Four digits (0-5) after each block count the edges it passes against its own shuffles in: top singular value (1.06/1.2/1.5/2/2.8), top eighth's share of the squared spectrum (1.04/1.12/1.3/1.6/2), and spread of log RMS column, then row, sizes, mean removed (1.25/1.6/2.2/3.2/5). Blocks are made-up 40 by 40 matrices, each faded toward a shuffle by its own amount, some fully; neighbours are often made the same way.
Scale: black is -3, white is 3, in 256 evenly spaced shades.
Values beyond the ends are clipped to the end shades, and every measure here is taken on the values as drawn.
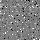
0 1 0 0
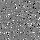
1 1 0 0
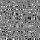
3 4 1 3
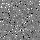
0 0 0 0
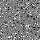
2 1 0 1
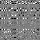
4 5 1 3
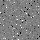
0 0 0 0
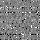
3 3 1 2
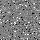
0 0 0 0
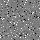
0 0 0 0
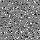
2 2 0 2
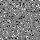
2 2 0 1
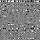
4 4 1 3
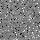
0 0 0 0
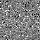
2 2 1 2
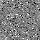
1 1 0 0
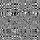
4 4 2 3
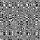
4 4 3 3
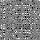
4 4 2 2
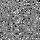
3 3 1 1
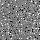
1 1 0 0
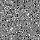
2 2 0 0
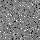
0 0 0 0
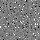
1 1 0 0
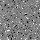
1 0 0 0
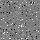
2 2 1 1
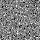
0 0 0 0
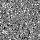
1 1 0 0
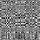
4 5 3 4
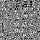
3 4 2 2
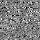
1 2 0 3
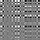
5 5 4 4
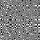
4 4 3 2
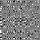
4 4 2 3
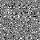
3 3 0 2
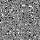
2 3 1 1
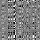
4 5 4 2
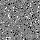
0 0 0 0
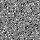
2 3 0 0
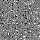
2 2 0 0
